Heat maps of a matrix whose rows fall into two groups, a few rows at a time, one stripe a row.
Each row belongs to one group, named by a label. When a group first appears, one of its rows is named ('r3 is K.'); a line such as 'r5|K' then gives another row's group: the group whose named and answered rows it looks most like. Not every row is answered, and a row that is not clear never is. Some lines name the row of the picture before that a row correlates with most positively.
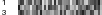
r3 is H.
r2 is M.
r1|H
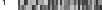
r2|M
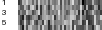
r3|M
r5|H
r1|M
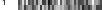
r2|M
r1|M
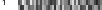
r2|H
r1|M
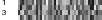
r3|M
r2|H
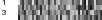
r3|M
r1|H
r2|H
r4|M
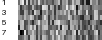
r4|H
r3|H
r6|M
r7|H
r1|M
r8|H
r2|H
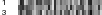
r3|H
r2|H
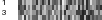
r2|M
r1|M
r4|M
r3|H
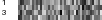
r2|M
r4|M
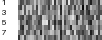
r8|M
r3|M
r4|H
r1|H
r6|H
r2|M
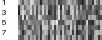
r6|H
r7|H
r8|H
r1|H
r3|M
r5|H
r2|M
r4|M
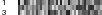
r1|M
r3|M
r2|H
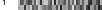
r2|M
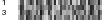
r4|H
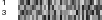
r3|H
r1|H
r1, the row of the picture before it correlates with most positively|3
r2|M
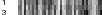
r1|M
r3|M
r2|M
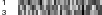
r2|M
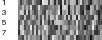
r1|H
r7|M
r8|H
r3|M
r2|M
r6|M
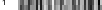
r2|H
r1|H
